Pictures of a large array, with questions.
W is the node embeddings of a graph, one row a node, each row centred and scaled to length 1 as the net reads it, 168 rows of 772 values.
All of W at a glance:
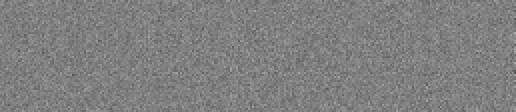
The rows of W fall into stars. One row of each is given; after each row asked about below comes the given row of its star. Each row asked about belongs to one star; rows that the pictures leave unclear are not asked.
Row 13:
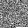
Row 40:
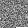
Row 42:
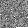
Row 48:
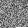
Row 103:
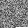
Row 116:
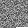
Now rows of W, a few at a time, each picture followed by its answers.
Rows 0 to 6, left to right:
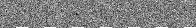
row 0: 40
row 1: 42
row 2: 40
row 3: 13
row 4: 40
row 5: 13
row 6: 13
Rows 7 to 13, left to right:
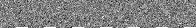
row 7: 116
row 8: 48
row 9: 103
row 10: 116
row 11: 48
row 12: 13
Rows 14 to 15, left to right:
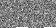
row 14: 116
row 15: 103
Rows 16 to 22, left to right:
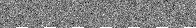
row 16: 103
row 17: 42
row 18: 13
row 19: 48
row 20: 40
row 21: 116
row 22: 40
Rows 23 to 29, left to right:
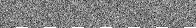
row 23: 13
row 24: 116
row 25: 13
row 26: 48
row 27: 40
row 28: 103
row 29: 116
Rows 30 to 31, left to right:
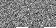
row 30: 116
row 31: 42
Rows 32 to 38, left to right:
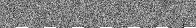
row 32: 48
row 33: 40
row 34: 42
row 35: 42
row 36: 13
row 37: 48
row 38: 103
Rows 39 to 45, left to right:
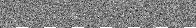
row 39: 48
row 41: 103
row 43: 42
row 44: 40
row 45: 116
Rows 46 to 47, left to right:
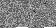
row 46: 48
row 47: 40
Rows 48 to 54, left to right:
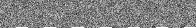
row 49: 103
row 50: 40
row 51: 13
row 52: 48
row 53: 13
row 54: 48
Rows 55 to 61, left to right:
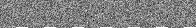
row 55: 103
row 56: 48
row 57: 48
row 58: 42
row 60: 13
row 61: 13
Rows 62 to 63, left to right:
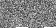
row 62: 13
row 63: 40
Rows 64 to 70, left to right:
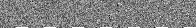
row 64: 13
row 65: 48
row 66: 42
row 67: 48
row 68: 40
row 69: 103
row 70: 103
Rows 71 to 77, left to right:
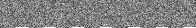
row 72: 48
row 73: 40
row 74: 13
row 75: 116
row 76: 13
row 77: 13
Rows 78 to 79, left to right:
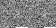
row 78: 103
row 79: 103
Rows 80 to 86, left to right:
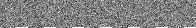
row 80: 116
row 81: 42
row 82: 103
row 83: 13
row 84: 103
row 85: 116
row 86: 116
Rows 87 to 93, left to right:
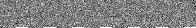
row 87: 13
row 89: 42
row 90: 13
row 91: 42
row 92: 42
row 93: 48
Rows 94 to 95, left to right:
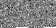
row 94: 116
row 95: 42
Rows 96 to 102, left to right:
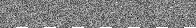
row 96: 48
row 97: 116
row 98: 40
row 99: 48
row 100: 48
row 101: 103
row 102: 103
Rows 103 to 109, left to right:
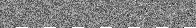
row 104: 13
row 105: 103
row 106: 48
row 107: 116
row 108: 40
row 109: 40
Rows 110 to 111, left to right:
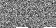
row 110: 40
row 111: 13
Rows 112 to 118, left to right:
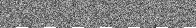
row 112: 13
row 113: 48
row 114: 42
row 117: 103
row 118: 116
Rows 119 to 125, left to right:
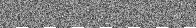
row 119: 42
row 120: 48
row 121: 13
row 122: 103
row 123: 40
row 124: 103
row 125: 48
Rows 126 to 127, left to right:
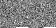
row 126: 42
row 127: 48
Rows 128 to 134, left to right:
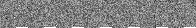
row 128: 42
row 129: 116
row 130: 13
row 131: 13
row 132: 48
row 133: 103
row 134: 48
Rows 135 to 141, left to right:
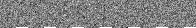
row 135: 42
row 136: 40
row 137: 13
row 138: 116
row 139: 103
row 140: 13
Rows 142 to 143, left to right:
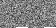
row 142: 48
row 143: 103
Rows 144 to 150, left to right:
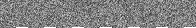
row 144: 103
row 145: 103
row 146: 48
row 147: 103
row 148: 48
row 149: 116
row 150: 116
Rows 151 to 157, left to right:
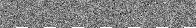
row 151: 40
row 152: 103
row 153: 103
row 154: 40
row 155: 42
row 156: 40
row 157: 40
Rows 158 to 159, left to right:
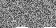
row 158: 48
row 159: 13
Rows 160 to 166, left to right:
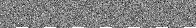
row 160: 42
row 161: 13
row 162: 48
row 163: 13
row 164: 116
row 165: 116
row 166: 116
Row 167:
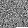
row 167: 13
